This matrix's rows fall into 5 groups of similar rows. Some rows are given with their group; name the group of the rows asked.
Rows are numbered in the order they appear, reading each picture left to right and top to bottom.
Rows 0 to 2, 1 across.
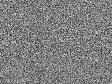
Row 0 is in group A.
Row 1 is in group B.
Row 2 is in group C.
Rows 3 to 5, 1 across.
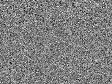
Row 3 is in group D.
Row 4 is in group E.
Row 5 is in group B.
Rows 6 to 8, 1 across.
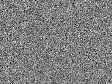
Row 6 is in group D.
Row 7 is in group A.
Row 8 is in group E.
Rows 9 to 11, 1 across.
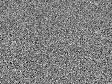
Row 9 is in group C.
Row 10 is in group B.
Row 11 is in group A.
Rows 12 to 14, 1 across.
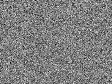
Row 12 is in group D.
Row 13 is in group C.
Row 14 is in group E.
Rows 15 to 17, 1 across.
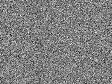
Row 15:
A
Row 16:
B
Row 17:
C
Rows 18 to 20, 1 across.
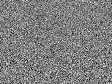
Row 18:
C
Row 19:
E
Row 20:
E
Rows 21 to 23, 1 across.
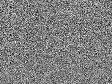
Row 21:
B
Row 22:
A
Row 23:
E
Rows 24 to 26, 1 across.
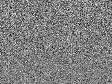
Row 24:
B
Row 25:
D
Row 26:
E
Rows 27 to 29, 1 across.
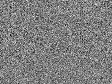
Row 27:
B
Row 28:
E
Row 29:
C
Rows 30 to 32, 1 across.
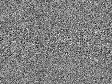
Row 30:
C
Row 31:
B
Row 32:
C
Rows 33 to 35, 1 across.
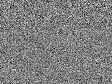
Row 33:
E
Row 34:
D
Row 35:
B
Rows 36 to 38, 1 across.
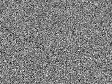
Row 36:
C
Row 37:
D
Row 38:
A
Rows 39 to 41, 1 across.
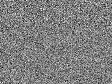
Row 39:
A
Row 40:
D
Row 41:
B
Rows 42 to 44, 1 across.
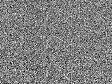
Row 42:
A
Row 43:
A
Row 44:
A
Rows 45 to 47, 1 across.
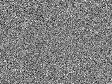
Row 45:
D
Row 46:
C
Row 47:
A
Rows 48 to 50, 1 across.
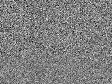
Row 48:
A
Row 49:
D
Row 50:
C
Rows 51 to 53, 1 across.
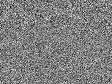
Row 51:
E
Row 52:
C
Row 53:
B
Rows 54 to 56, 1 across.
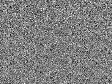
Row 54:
A
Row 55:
E
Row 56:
E
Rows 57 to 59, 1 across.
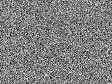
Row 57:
B
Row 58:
E
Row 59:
E
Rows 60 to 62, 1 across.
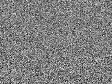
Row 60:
B
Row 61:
D
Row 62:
B
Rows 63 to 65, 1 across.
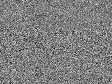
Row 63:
C
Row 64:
D
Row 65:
B
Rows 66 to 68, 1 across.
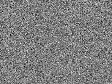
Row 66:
B
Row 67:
E
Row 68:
D
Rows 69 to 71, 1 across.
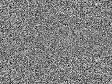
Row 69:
B
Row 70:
D
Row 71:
B
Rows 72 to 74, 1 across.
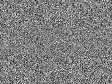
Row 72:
D
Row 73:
E
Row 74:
E
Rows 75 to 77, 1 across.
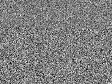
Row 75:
A
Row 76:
C
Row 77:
D
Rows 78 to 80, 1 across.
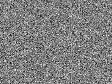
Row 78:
E
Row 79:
D
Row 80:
A
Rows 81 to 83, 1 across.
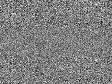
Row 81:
B
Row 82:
C
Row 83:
B
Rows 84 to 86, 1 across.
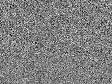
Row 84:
E
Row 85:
B
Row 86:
C
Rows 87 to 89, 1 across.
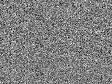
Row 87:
D
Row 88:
B
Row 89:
B
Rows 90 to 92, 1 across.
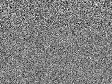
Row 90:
B
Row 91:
D
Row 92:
C
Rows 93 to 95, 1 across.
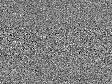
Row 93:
A
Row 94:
A
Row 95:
B
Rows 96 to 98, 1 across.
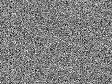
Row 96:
B
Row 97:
E
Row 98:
B
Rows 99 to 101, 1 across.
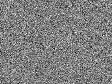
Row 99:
E
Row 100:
D
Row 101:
B
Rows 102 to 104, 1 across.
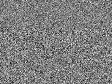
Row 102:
C
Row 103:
D
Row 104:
E
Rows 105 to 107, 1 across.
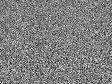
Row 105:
C
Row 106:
C
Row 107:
B
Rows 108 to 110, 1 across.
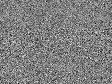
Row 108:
C
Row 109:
B
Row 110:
C
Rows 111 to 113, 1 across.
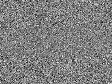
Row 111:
C
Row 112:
A
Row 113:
D
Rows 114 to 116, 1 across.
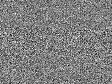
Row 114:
A
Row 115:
A
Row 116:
B
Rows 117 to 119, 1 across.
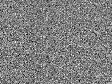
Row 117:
A
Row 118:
A
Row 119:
A
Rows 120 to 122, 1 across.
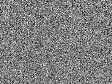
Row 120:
E
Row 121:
B
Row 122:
A
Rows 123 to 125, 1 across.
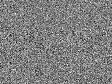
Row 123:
A
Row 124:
D
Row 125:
B
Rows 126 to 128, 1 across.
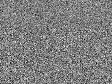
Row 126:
B
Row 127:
A
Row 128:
E
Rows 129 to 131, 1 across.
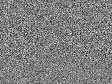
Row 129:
E
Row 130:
E
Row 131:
C
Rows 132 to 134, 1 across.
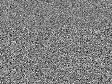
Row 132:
E
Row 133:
B
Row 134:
B
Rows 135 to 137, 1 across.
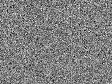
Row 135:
A
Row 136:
E
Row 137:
D
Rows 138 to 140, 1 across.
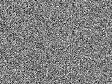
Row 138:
D
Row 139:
D
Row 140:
A
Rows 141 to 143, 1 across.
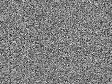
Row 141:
C
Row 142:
B
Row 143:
B
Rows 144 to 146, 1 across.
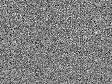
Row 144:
A
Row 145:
B
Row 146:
B
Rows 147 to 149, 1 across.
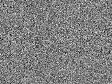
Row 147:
A
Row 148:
B
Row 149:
D
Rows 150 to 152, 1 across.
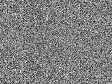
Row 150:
A
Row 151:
C
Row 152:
A
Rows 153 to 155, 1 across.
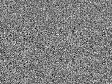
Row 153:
A
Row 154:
D
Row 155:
D
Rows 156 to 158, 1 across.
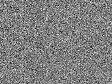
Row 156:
A
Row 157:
D
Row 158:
A
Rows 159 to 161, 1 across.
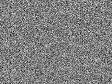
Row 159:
B
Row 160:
E
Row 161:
B
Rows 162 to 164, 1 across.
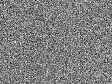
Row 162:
D
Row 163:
A
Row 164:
A
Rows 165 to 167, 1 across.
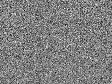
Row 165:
B
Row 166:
A
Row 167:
C
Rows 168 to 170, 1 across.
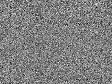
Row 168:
B
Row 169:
C
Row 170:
B
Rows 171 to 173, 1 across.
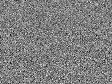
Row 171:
C
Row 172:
E
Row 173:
A
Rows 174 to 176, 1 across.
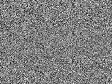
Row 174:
D
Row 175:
D
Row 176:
E
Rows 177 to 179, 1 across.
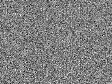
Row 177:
A
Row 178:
D
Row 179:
A
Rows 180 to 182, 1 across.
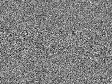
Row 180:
C
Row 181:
D
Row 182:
C
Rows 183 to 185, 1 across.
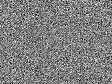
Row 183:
B
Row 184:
A
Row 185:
B
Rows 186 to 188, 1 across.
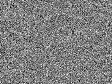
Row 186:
E
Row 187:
D
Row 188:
A
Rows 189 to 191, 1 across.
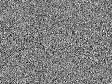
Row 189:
C
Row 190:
D
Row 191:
C
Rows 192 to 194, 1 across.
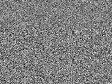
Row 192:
C
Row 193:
D
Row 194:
D
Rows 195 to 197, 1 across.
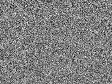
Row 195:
E
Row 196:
C
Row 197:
D
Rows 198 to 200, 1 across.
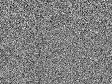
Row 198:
E
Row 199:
C
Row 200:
C
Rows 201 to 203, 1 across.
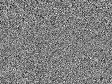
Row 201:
E
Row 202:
C
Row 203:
C
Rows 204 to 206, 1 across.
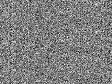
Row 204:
B
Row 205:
B
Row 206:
B
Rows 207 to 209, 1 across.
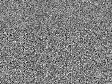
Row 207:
C
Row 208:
A
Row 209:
A
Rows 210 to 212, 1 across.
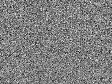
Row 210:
A
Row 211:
B
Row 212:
C
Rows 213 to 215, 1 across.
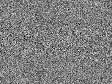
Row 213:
B
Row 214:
D
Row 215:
C
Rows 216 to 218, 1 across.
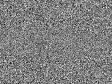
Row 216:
D
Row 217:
C
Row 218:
A
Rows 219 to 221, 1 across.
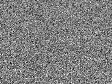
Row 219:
D
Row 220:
B
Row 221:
A
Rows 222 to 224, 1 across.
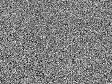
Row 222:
B
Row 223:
A
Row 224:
D
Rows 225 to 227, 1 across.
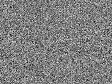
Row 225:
A
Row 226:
B
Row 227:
D
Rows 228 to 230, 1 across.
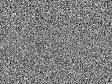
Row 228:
B
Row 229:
C
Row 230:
E
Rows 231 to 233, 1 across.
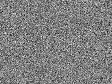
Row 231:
B
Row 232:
A
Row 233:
C
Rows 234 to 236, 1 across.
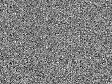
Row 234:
A
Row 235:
A
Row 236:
D
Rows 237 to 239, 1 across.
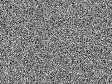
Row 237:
D
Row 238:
B
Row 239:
E
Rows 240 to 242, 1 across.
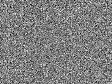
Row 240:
A
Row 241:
E
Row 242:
A
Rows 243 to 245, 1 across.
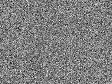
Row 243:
B
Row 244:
C
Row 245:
A
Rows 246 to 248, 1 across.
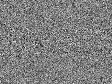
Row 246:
D
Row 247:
B
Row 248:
C
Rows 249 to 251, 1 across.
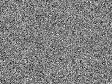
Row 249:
C
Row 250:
D
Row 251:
D
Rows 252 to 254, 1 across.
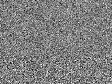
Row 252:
D
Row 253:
D
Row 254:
A
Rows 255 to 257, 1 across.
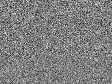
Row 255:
B
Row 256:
A
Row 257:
C
